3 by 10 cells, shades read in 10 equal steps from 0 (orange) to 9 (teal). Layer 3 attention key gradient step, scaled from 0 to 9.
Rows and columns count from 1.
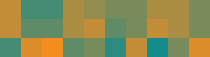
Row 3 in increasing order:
0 1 1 2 5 5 6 7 8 9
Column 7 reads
5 5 2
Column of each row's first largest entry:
2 2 8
